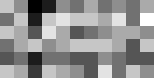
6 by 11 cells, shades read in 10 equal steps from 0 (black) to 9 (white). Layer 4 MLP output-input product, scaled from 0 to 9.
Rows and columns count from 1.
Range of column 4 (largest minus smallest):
7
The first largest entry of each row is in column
1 11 4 3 8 8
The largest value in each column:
7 7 7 8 8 7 7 8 8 7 9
